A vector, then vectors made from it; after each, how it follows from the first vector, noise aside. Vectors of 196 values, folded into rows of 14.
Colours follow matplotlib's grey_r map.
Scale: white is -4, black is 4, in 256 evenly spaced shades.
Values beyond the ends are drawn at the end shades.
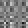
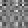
reversed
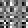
scaled up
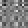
reversed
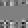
partly zeroed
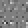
partly zeroed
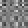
reversed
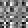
scaled up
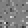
partly zeroed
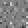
partly zeroed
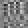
wrapped around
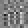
wrapped around
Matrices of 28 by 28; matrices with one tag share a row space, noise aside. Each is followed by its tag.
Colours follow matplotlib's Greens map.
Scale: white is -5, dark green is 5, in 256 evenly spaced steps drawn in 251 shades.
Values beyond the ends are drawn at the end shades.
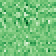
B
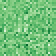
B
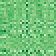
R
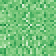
R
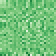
R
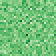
R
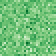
B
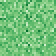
R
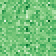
B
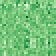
B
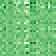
B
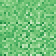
R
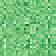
B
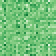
B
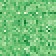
B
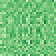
R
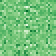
B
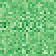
R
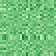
R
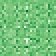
B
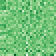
R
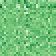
B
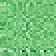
R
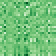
B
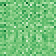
R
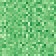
R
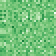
R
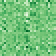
B
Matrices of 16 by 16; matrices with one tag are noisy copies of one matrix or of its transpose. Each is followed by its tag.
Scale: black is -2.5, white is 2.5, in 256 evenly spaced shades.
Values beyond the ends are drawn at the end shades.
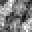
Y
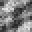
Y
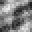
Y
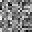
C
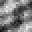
Y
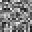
C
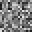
C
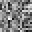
C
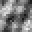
Y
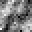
Y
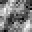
Y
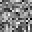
C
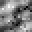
Y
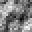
Y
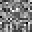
C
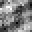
Y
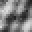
Y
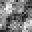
Y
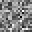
C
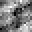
Y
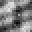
Y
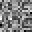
C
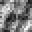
Y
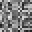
C
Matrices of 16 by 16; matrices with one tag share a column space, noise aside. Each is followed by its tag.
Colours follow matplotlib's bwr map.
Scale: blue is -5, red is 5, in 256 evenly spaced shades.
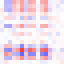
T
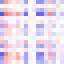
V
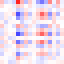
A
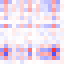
T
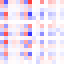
A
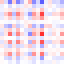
A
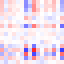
T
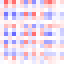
A
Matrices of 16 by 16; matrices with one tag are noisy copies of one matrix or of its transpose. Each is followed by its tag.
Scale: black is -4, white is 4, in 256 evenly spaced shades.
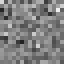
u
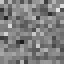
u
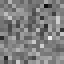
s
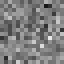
s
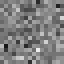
s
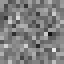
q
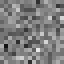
s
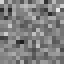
u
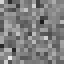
u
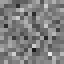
q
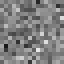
s
